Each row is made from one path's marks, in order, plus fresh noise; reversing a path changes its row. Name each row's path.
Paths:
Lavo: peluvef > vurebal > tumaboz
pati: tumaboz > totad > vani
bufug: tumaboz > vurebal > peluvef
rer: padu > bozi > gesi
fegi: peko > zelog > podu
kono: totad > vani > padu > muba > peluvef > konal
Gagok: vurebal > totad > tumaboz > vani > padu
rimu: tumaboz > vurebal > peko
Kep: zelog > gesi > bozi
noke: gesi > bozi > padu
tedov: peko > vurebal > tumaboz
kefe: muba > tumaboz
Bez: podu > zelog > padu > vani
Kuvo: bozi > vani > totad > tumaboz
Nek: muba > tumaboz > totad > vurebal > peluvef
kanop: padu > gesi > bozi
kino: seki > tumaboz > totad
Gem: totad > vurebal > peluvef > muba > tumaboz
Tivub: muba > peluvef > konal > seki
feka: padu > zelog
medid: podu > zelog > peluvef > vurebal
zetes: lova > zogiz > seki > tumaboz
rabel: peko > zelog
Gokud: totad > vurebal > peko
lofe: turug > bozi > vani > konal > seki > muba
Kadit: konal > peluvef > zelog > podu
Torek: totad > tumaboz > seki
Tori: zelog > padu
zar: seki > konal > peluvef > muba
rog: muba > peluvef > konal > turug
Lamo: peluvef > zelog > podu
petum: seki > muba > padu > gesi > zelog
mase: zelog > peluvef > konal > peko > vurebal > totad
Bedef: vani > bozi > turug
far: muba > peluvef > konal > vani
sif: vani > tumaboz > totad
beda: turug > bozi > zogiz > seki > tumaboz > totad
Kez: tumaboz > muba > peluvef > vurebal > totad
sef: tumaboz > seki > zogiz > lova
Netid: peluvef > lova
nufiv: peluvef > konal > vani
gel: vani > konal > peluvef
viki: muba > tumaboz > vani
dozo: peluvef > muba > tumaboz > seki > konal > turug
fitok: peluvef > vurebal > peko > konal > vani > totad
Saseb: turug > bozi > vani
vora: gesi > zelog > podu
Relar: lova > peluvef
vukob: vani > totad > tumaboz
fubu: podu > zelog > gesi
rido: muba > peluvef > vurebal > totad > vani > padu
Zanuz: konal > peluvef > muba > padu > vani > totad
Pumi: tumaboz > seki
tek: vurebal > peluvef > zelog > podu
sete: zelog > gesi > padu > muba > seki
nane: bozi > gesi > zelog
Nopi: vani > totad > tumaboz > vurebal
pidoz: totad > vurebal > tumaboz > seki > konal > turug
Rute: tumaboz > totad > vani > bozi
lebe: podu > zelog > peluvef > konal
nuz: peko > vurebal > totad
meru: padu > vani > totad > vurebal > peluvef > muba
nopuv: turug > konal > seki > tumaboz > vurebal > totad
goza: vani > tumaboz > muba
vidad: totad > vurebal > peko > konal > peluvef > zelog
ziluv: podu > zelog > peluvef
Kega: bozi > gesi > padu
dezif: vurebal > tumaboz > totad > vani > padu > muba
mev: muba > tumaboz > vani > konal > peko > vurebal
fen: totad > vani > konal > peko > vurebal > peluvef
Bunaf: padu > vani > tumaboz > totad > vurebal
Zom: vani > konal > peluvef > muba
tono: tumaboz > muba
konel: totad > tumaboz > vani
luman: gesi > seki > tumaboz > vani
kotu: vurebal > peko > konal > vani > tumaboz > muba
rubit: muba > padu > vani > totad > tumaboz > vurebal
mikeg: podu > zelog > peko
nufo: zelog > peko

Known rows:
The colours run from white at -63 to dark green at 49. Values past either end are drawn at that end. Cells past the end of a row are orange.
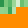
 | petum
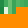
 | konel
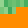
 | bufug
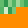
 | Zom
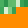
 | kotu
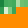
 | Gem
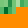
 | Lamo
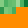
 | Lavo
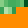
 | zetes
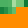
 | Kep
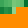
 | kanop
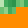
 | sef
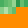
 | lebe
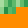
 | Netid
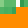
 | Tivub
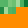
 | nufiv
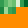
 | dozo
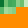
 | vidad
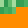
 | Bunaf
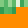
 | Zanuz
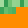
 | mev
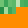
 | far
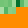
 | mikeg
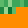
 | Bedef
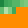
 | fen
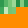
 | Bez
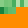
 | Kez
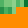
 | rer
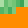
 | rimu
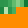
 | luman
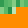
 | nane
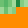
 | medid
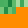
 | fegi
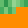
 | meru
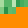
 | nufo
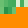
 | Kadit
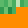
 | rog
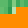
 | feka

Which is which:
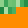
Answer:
viki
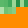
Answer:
ziluv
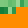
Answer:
fitok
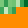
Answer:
dezif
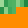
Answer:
kefe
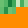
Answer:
tek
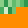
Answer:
goza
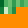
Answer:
pidoz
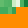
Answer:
sete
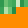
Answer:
Torek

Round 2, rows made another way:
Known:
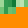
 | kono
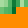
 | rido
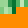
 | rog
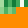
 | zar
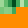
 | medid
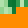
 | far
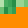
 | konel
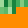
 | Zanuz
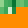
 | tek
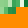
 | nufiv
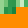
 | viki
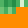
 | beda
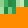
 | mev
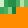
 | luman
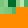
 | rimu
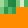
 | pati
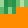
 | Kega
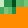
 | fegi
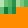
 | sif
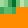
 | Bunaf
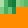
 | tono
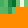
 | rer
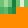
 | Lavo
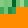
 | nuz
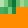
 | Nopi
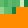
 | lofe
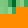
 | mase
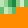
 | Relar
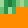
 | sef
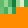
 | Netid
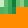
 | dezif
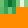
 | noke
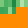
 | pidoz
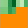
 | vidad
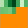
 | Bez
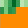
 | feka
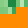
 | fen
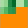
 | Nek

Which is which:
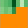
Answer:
lebe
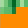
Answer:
Lamo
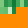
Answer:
Kadit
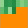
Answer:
nane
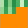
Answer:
Zom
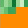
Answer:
fitok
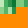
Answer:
Kez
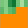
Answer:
Gokud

